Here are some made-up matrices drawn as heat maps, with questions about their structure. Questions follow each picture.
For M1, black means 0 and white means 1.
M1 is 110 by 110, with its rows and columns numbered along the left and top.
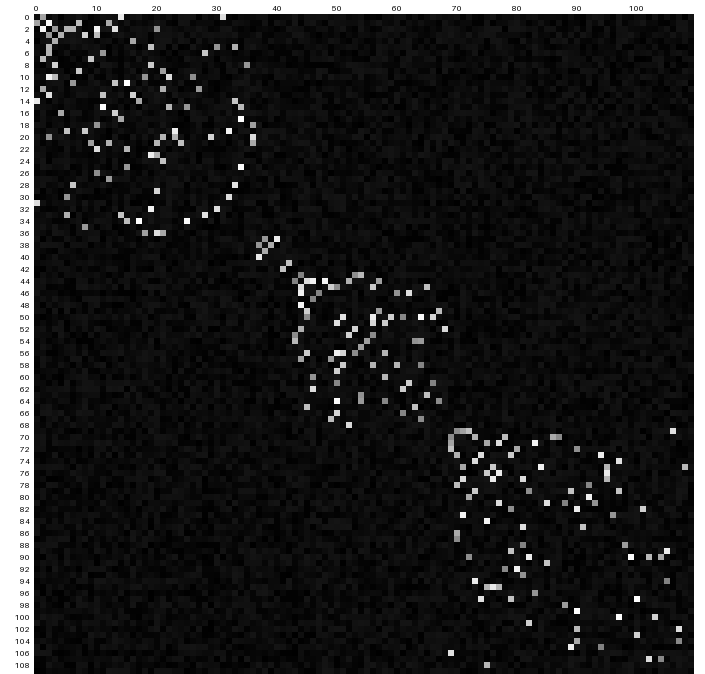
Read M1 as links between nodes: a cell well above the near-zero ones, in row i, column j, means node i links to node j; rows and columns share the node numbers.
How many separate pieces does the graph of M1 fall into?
6
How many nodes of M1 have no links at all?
1
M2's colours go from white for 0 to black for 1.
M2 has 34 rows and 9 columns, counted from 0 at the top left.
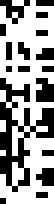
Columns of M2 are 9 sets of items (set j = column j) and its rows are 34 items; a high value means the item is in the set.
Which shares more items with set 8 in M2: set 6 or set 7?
set 7
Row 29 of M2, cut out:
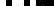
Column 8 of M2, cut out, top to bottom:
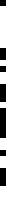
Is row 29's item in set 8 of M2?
yes
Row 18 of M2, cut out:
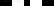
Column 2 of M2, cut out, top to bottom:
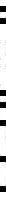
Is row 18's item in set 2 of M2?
no
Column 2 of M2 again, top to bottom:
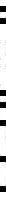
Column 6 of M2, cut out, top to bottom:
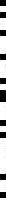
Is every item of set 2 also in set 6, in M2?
no
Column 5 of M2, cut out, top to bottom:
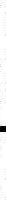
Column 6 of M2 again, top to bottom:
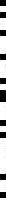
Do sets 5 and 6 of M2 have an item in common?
no
